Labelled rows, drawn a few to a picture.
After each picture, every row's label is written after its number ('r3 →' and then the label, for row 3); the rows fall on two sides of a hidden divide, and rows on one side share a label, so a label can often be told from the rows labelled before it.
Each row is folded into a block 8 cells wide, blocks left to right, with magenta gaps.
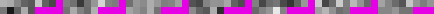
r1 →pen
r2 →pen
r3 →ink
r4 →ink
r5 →ink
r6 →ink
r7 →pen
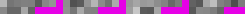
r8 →ink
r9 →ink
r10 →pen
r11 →ink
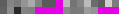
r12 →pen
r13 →ink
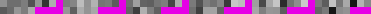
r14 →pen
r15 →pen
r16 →pen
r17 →ink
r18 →ink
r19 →ink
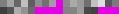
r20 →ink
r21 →pen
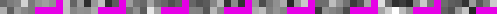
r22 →ink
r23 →pen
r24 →ink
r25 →ink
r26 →ink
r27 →ink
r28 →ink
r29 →ink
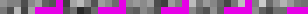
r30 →pen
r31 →pen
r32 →ink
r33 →ink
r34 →pen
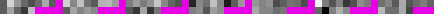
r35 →pen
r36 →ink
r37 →pen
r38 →ink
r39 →pen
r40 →ink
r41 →ink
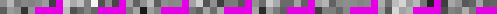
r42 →pen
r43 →pen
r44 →ink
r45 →pen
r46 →ink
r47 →pen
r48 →pen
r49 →pen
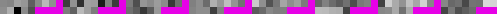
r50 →ink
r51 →ink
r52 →pen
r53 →pen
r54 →pen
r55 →ink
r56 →pen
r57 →ink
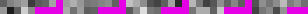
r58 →ink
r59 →pen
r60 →pen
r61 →pen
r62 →pen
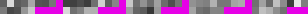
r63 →pen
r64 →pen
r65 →pen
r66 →ink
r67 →ink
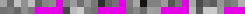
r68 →ink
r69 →ink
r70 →pen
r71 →ink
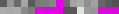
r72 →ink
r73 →pen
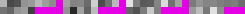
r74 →ink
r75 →pen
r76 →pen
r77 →ink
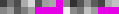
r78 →ink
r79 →ink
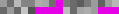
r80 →ink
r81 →ink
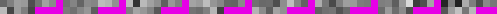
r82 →ink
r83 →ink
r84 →ink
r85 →ink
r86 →pen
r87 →pen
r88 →ink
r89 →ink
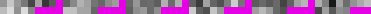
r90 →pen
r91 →ink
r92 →pen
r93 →ink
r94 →ink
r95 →ink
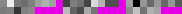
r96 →pen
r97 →pen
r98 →ink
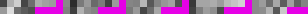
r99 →pen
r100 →ink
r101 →pen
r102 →ink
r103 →pen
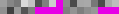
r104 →ink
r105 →ink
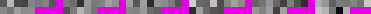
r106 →pen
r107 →ink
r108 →pen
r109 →ink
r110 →pen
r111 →pen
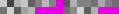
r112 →ink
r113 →pen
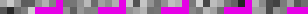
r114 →pen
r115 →ink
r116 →ink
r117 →pen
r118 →pen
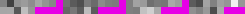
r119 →ink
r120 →ink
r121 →ink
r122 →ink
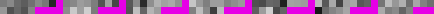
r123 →pen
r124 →ink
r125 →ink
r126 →pen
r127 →ink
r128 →pen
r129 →pen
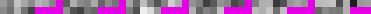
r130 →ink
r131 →pen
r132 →ink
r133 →pen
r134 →pen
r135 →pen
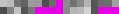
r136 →pen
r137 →ink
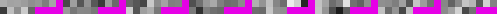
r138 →ink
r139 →ink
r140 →ink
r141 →ink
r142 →pen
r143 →pen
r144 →pen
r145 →ink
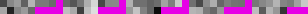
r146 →pen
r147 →ink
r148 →ink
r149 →ink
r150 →ink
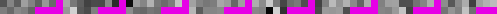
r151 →ink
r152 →pen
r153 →ink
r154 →pen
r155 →ink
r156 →ink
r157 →ink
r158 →ink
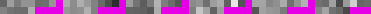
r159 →pen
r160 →pen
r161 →pen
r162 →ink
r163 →ink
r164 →pen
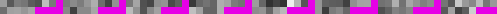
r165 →ink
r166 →pen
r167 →pen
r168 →pen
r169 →pen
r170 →ink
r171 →pen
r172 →pen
